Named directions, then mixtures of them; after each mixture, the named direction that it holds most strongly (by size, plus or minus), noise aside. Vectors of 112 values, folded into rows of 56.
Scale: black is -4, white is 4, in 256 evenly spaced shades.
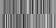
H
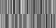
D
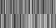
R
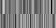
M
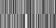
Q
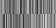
H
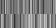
R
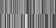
Q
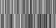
R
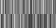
R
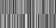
Q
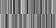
D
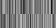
M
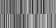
H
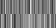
R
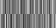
H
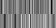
M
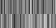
R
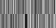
Q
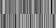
M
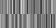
D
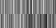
R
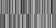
D
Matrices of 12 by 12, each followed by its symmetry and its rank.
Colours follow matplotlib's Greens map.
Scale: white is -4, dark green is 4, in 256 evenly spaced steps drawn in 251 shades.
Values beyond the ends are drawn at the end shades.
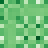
symmetric, rank two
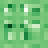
antisymmetric, rank two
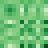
symmetric, rank two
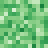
neither, full rank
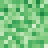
neither, full rank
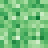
antisymmetric, rank two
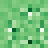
antisymmetric, rank two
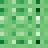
neither, rank one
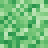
antisymmetric, full rank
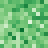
antisymmetric, full rank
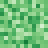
antisymmetric, full rank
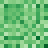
symmetric, rank two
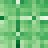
antisymmetric, rank two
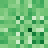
symmetric, rank two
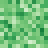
antisymmetric, full rank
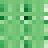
neither, rank one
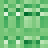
neither, rank one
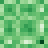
symmetric, rank two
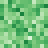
neither, full rank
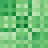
symmetric, rank two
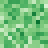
neither, full rank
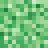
antisymmetric, full rank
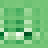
neither, rank one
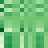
neither, rank one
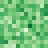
antisymmetric, full rank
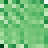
antisymmetric, rank two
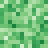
neither, full rank
